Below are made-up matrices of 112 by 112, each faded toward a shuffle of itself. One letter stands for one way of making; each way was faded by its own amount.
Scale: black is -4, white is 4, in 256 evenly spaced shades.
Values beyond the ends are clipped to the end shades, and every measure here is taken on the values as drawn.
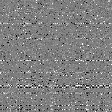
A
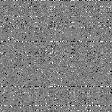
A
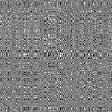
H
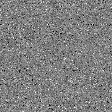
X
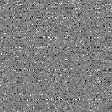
A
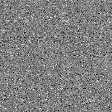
X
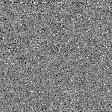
X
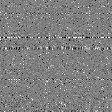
A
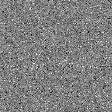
X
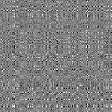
H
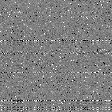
A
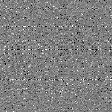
A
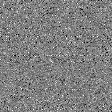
X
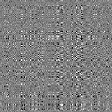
H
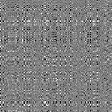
H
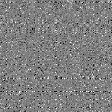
A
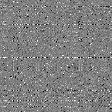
A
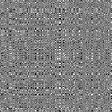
H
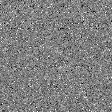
X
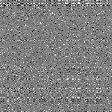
A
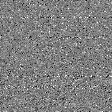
X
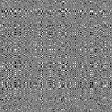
H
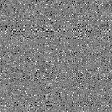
A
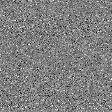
X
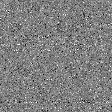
X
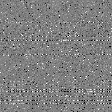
A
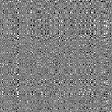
H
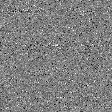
X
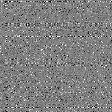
A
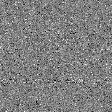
X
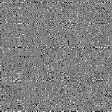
A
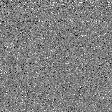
X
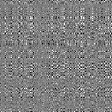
H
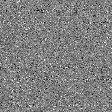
X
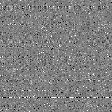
A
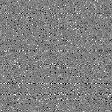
A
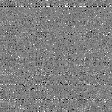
A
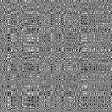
H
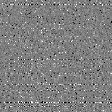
A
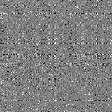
A
